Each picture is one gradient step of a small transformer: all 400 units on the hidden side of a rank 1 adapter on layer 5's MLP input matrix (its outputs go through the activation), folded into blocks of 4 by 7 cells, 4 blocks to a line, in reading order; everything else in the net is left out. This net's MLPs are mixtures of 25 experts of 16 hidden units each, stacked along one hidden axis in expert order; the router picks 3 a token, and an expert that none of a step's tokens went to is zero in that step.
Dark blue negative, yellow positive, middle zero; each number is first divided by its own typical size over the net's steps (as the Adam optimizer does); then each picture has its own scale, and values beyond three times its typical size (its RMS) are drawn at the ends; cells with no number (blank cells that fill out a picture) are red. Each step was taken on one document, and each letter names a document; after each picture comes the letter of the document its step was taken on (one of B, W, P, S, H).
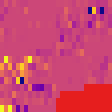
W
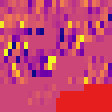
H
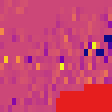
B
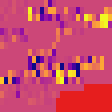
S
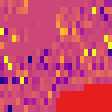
W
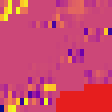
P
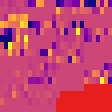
H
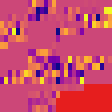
S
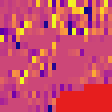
H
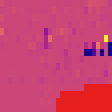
B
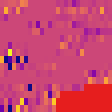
W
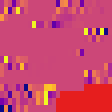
P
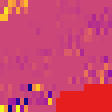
W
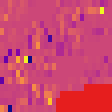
W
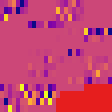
P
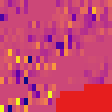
W
